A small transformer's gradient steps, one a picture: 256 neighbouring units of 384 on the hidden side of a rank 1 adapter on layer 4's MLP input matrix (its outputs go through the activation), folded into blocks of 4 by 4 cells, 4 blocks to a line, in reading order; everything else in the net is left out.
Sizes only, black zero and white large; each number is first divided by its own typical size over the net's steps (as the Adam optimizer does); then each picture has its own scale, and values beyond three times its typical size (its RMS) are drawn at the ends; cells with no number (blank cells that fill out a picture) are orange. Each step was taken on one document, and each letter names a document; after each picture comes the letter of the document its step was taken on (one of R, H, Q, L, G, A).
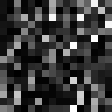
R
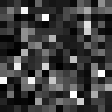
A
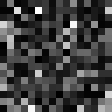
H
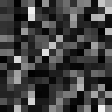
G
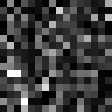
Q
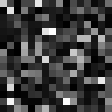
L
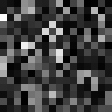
G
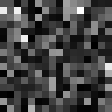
G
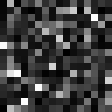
Q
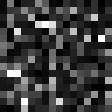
Q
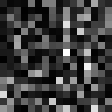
R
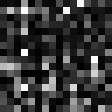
A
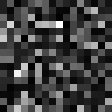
H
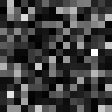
Q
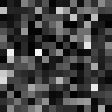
Q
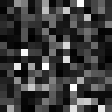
A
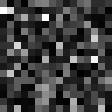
A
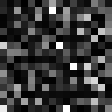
R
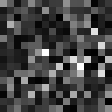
L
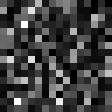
G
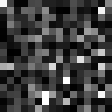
L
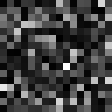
G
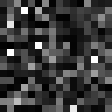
A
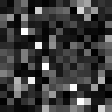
A
